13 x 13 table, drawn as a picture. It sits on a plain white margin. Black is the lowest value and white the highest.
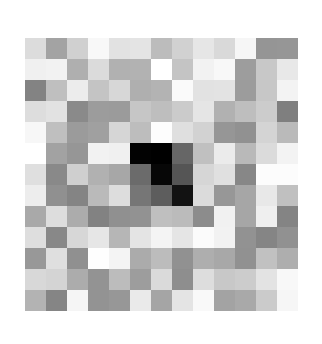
Odd rows or columns: none. Odd patch: lower, in the centre. Ninth with the lowest average: centre. Histogram: skewed, a long tail of low values.
